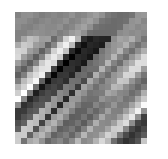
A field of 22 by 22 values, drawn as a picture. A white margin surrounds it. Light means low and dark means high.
Odd rows or columns: none. Slope: none. Grain: diagonal, up to the right. Seam: horizontal, 20% of the way down, the top part calmer. Histogram: bell-shaped.
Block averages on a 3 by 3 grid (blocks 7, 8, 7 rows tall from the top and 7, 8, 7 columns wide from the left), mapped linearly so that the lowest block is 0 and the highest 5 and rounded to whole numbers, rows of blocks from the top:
132
150
221
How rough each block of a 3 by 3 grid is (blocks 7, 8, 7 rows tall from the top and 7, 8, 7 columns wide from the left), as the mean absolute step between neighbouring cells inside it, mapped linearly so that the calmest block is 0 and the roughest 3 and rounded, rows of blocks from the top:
0 1 0 | 3 2 1 | 3 1 2
